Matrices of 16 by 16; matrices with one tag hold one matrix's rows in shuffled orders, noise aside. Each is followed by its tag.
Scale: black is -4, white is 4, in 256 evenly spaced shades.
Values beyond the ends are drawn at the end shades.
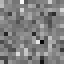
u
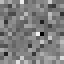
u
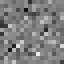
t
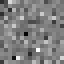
t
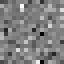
u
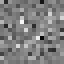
u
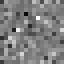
t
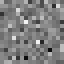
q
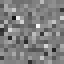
t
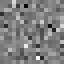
q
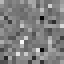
u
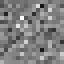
u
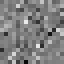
q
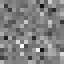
u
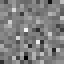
q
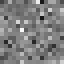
u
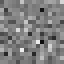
u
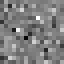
t
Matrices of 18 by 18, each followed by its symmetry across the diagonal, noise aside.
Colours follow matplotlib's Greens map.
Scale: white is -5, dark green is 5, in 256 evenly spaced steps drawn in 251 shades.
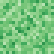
symmetric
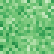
antisymmetric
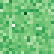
antisymmetric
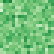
antisymmetric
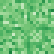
symmetric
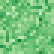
symmetric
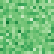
antisymmetric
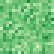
antisymmetric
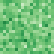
antisymmetric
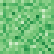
symmetric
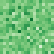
symmetric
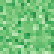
antisymmetric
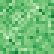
symmetric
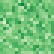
antisymmetric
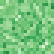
symmetric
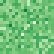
symmetric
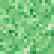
symmetric
